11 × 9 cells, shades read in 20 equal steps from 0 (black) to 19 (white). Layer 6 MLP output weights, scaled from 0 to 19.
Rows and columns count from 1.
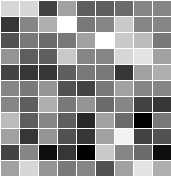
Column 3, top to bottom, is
5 13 8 7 4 11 13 10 11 1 11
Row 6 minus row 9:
-2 5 0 0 1 -3 -6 5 4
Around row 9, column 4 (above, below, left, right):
7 4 11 4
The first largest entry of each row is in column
1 4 6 8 9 7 3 1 7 6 8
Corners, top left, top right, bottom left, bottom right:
16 10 12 13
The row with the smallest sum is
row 10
